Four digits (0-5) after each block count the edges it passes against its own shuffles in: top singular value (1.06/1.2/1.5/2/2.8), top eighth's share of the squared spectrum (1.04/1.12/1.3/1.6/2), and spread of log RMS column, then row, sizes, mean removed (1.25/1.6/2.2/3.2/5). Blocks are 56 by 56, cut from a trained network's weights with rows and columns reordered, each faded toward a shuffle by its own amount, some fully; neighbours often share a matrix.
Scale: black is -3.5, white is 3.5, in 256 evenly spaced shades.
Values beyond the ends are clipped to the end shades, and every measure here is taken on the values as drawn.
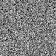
2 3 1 0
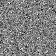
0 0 0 0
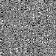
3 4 2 2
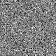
0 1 0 0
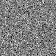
0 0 0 0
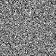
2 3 1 1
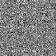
2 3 2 2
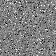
0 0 0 0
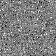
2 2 0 1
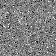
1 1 0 0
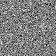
0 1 0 0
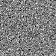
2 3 1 1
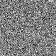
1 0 0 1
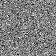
0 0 0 0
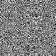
3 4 1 2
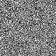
2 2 0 0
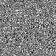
2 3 0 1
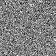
2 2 0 0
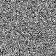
1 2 0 1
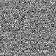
3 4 0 2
